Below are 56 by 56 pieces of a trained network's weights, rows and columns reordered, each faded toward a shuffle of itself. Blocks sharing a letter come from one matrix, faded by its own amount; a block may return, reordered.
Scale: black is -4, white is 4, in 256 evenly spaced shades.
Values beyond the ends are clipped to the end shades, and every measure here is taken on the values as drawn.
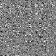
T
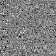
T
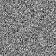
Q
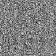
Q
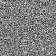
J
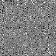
T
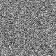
Q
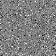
T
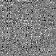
T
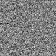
Q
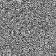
J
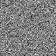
Q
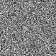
J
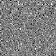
T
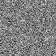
J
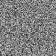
J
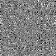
T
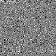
T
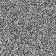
J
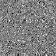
T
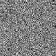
Q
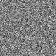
J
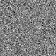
Q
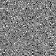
T
